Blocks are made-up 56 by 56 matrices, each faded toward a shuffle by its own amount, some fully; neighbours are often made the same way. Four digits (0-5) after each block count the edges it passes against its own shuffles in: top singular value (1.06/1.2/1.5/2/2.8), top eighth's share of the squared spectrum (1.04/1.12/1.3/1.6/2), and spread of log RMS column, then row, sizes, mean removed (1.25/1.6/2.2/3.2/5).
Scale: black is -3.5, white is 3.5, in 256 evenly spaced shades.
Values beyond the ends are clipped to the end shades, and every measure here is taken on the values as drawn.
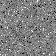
0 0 0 0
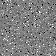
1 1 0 0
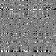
4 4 2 3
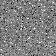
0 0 0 0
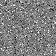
1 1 0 0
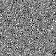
3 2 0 0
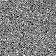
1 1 0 0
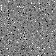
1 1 1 0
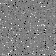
2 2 1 1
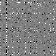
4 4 2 2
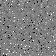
1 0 0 0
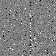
3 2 1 1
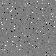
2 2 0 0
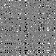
4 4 2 3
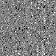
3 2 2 0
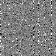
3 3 2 0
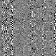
3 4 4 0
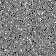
1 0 0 0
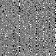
3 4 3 0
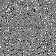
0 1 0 0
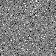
1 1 0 0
